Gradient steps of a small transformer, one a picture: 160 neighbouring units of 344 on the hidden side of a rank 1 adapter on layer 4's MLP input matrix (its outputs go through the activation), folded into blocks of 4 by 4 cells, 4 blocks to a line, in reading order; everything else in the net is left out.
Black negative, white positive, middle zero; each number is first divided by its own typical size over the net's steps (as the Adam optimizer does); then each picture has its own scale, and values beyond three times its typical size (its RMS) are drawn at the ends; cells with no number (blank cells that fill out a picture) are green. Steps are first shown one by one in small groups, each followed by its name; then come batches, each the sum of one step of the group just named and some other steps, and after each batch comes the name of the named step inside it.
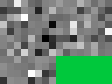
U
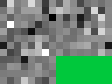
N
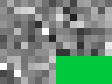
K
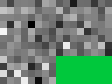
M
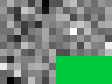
K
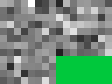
K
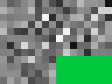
M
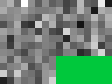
M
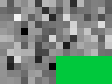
U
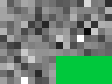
M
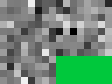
K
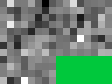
N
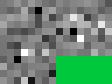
U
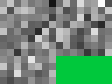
K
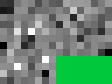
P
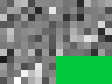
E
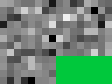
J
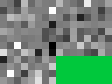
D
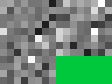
E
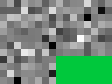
D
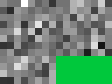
P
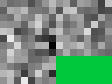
D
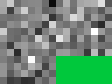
J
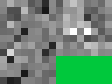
E
